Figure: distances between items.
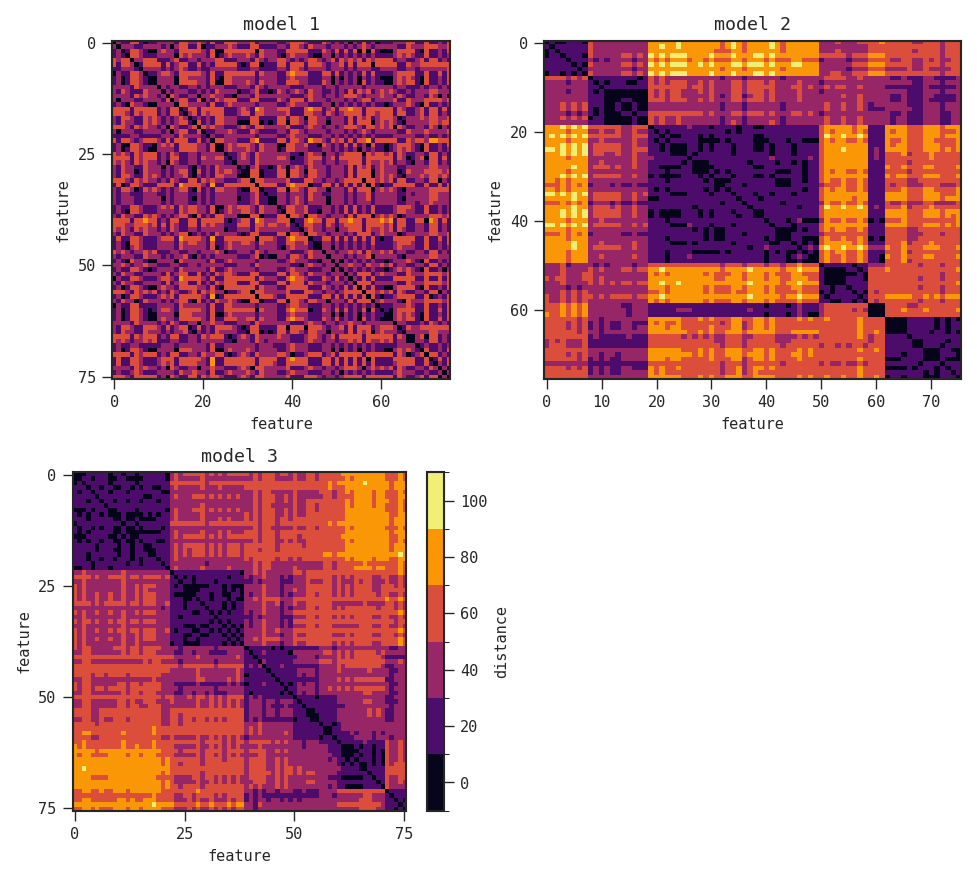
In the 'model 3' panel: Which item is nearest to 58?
57
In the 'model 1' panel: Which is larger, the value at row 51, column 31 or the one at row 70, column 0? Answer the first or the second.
the second
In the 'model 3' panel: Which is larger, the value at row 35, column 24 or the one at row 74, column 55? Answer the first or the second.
the second
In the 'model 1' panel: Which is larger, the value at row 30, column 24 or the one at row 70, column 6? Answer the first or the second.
the first
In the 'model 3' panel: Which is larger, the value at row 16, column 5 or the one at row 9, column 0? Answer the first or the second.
the second
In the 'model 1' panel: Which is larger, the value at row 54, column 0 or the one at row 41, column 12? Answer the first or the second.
the first
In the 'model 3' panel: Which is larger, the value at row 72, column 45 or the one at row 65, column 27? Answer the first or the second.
the second
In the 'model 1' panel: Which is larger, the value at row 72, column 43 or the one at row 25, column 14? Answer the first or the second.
the first
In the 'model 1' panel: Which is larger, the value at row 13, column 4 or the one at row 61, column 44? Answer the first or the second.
the first
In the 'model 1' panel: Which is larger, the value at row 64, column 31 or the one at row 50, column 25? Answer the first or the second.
the first
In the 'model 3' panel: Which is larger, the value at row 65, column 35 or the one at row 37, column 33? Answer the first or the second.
the first
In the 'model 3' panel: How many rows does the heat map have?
76
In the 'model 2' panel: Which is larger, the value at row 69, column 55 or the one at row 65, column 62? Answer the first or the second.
the first
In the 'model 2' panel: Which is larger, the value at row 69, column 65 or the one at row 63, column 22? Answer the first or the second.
the second
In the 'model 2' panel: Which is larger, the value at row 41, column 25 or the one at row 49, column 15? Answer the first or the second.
the second
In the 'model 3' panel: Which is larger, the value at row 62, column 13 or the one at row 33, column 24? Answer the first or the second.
the first
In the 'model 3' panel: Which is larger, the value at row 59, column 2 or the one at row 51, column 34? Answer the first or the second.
the first
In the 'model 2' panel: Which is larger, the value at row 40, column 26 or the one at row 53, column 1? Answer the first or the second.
the second
